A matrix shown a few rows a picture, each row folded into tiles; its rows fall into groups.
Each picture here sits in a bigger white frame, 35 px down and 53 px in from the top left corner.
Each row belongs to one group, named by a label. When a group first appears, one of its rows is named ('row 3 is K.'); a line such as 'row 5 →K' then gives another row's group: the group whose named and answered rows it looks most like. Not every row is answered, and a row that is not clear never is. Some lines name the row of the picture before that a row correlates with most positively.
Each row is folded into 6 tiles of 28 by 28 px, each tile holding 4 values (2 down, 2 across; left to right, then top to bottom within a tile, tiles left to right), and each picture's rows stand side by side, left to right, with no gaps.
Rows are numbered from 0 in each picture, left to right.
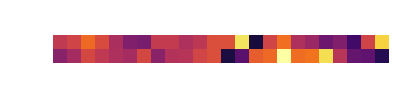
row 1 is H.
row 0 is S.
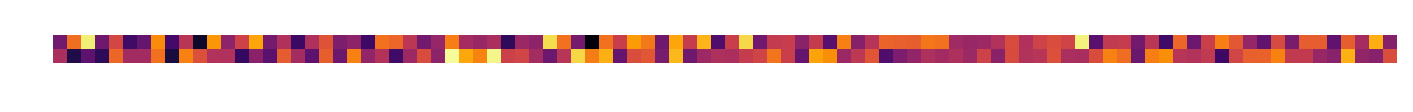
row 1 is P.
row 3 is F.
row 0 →P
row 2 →H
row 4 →H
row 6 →H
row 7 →F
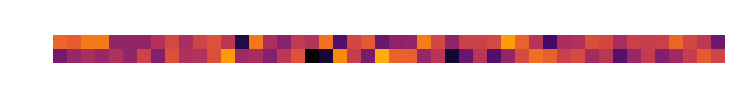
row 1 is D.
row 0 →S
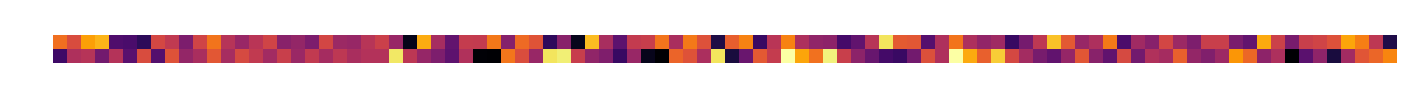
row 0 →S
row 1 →S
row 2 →D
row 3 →D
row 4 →H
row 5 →H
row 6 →S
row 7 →D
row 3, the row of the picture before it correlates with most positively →1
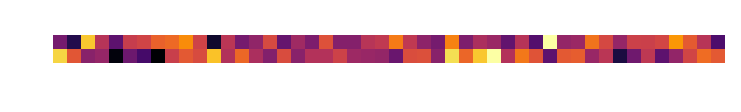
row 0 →D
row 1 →S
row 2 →H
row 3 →D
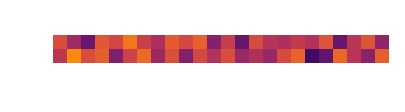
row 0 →F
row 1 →D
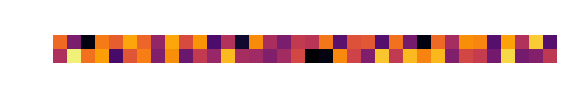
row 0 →F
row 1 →D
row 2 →F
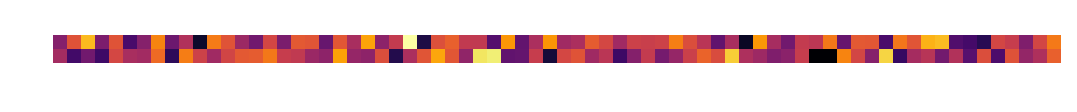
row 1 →F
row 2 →H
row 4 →D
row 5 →S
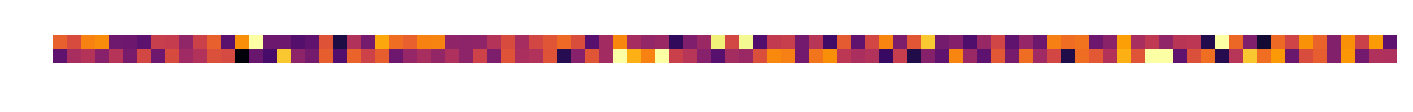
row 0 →S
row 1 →P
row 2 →S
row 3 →H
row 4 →H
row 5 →P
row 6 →H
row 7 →F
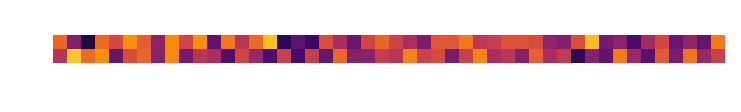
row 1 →S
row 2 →F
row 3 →P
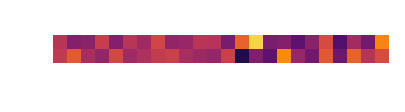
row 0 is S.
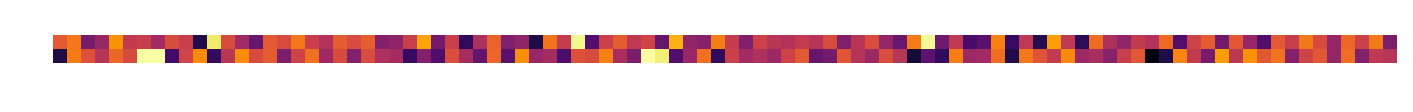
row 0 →H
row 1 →F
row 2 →P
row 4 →D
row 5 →P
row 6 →D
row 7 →F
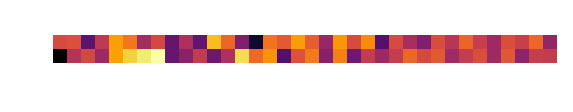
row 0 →H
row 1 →F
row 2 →F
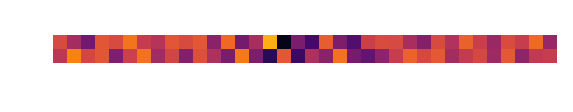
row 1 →S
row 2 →F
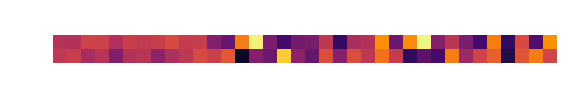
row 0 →D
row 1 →P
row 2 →P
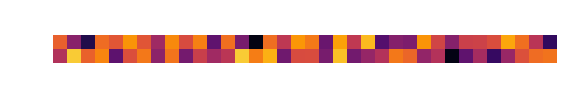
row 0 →F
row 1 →F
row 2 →D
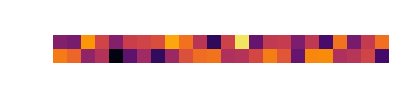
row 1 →H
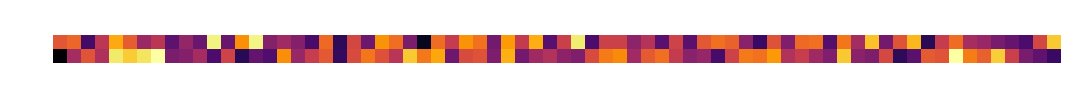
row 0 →H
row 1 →P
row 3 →H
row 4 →F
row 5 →H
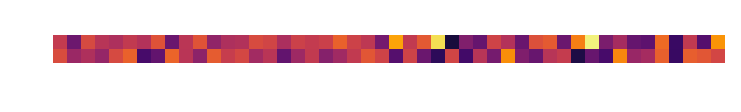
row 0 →D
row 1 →D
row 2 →S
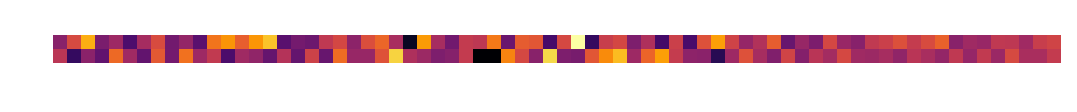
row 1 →S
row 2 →D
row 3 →H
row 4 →S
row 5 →S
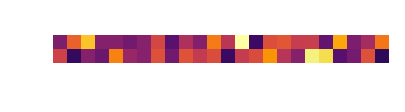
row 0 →P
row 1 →H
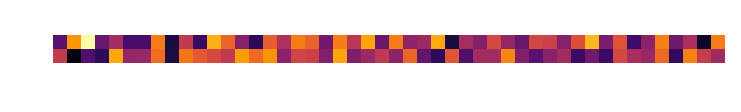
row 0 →P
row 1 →F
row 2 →S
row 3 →P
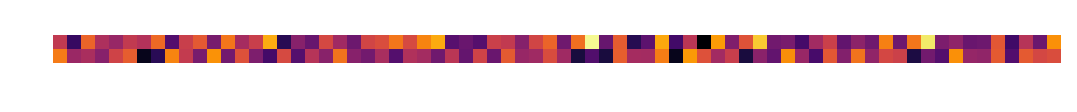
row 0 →D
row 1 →S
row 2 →S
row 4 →P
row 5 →P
